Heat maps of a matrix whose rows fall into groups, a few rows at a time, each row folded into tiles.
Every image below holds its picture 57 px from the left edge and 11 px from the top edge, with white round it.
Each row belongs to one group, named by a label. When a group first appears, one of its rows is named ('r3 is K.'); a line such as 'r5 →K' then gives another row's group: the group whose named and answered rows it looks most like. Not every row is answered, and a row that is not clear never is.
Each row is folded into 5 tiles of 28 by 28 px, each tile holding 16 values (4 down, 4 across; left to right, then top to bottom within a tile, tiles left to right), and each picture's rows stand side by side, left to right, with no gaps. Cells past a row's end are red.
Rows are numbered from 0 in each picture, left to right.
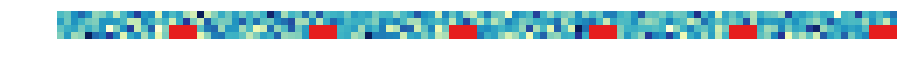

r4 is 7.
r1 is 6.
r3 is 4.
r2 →7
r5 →4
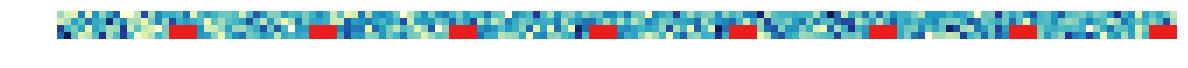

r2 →6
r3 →4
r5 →6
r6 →4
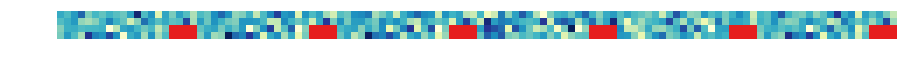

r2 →7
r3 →6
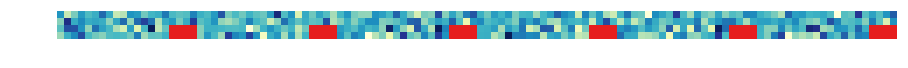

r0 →6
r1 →7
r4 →4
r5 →4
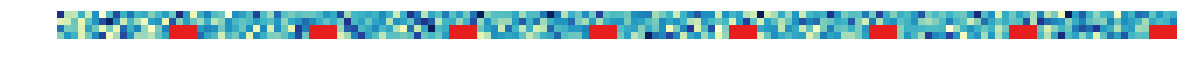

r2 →6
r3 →6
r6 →7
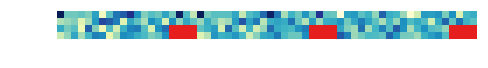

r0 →6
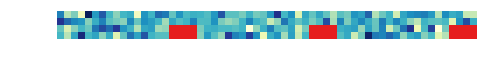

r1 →7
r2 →7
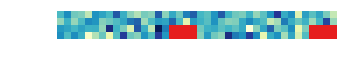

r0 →4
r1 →7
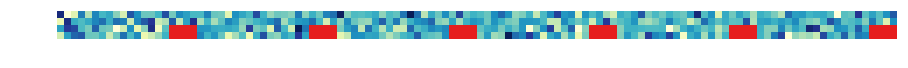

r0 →6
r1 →4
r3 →7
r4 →7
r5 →4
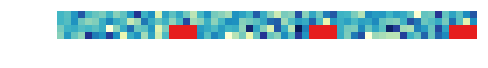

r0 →7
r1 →4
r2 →4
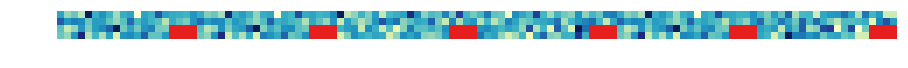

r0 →4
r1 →4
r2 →6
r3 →4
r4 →4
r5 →7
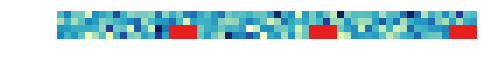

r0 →4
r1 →7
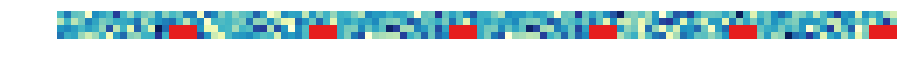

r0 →4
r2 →4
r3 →4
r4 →6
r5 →7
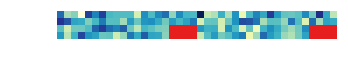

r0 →4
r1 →6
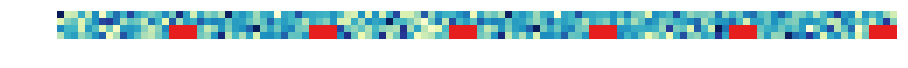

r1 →4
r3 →4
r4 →4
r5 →7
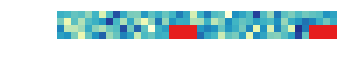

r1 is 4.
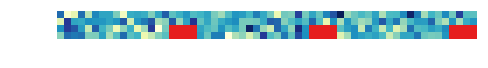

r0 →6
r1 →4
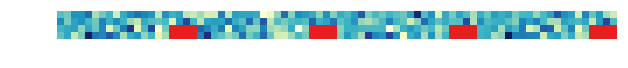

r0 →7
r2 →7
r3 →7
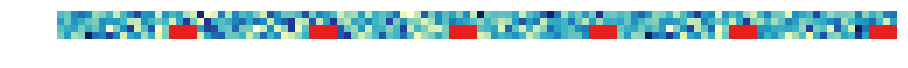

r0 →7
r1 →6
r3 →6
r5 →4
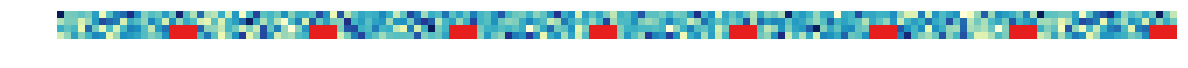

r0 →6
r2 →6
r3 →7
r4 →7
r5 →4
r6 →6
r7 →6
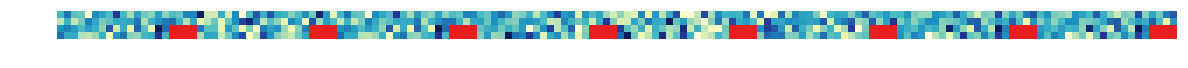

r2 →4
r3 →7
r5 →6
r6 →4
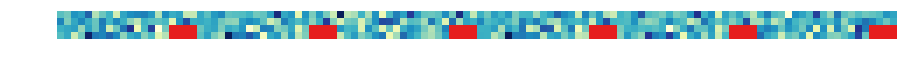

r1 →7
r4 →7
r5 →4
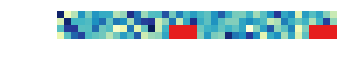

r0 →6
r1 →7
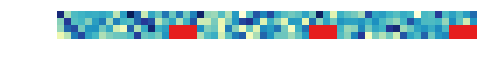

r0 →6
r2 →4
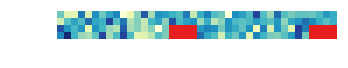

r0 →6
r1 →4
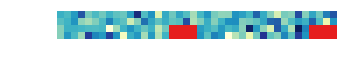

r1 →4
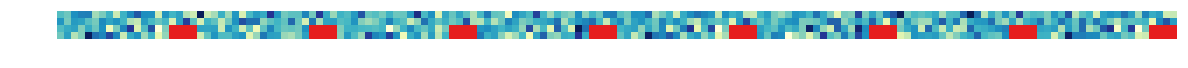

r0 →7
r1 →6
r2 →7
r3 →4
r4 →7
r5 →4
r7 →7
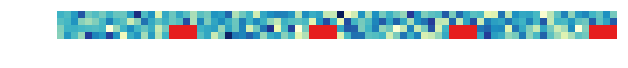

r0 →7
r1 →7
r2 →6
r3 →6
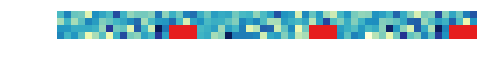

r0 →4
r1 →7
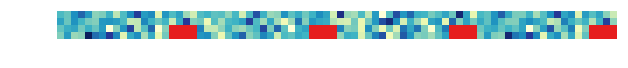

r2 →6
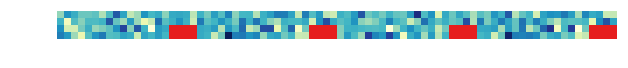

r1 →7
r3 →7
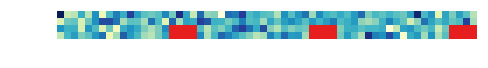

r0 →6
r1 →4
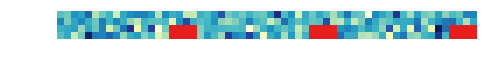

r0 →7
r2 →4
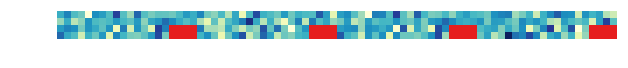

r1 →6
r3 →7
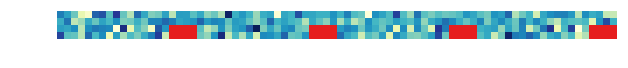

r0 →4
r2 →4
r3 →7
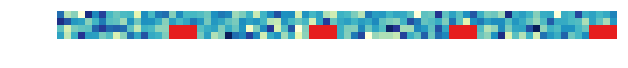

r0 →4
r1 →7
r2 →4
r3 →4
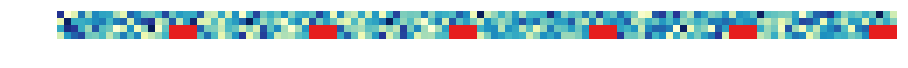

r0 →6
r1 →6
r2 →6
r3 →6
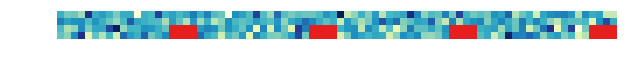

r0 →4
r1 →4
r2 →6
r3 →7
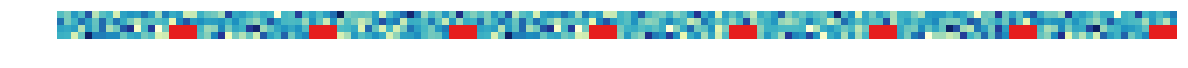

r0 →7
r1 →4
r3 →7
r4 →7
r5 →7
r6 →4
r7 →4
